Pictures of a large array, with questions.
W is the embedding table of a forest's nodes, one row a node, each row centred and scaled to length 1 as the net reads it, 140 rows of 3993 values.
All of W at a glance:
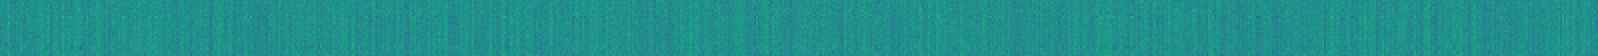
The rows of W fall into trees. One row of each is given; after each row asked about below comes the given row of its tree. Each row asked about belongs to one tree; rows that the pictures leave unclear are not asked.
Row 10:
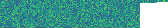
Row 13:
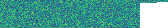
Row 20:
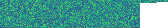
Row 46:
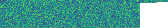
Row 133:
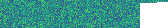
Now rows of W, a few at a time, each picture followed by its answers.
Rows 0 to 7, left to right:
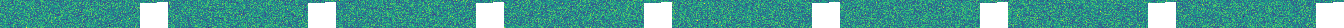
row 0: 133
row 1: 10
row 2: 10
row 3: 46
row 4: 13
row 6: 13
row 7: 10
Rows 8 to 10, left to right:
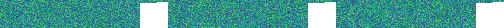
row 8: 133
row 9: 133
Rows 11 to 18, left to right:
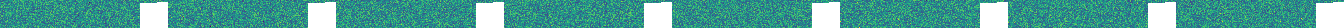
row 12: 46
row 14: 46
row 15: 46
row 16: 133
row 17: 10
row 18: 10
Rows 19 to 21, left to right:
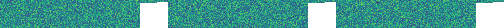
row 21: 20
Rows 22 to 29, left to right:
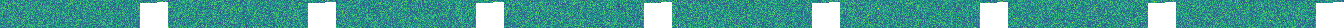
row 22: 13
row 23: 46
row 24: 46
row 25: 13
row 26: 13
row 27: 13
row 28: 20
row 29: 46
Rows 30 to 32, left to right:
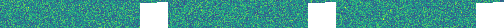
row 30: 46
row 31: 10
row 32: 133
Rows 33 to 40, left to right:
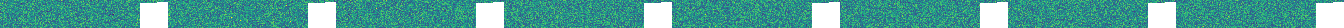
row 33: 133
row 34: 13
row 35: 46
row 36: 13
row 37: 20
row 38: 10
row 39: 20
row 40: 46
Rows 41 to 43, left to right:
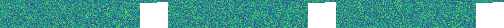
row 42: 46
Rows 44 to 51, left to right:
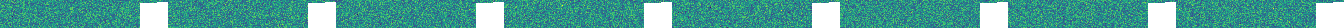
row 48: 20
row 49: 13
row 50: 20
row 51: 13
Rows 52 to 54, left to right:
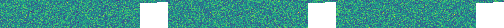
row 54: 13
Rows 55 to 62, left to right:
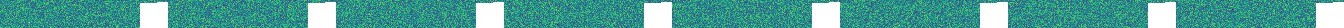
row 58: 13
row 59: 46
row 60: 46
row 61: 10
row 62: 20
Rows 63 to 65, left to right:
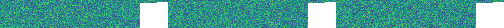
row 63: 46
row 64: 13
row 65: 13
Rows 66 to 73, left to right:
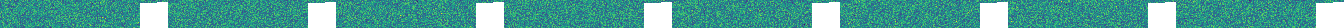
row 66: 10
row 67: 46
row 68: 13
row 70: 46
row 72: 13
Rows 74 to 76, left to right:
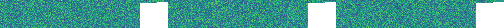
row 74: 133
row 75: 46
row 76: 13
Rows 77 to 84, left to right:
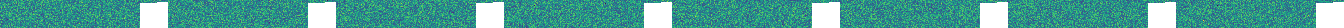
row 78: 133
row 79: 20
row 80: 10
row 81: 46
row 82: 46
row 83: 46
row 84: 10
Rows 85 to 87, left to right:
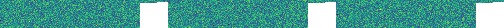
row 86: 46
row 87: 20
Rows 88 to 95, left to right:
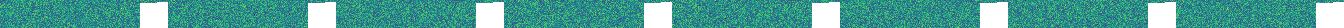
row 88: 46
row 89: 10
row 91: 133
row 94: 20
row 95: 13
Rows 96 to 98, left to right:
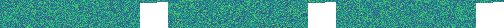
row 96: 10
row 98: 46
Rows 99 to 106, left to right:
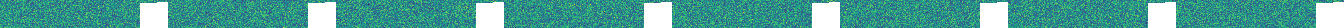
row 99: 46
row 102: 20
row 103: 13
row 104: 10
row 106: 13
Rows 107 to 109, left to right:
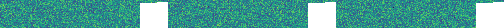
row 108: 10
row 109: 46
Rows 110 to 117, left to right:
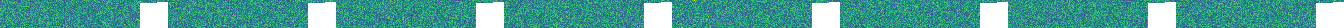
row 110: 13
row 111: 10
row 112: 46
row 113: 10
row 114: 46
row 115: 10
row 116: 46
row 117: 10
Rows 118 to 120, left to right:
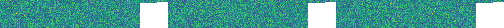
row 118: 10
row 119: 10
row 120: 10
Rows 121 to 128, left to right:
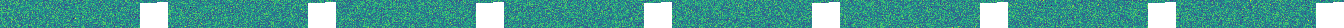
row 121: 13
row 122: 13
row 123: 10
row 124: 20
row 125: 20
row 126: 133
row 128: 13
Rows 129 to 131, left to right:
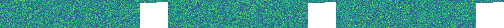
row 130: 20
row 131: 46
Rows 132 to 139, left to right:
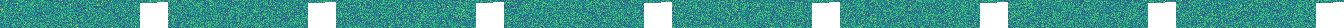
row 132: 133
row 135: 10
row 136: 46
